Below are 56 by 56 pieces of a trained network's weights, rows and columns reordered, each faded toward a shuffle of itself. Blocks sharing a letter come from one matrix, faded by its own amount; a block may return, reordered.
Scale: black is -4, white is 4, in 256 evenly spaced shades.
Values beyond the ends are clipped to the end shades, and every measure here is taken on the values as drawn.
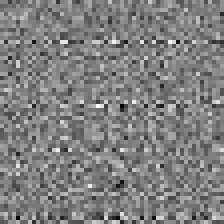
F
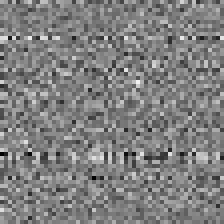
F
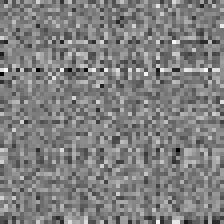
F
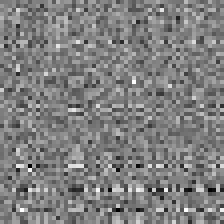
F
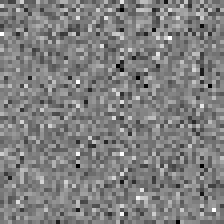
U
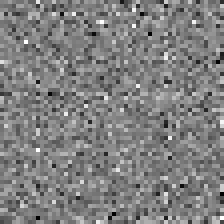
U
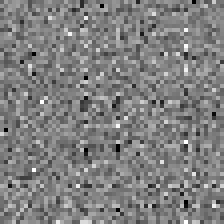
U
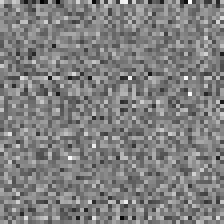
F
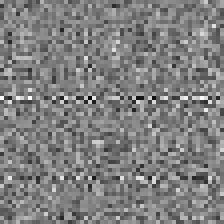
F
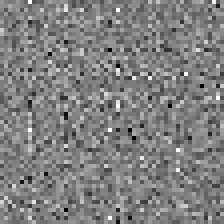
U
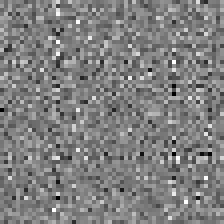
U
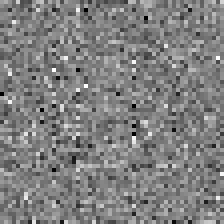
U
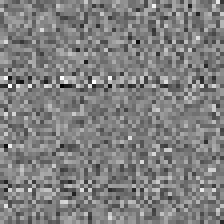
F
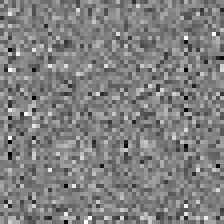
U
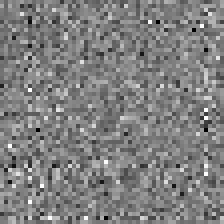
U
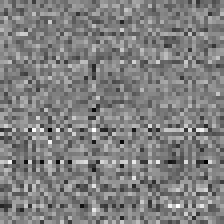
F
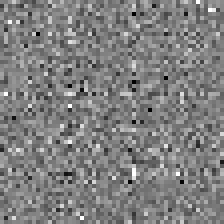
U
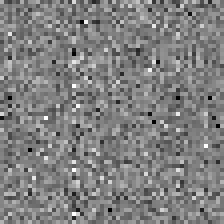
U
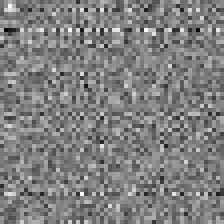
F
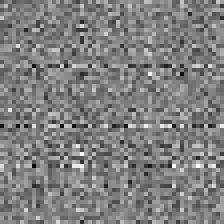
F
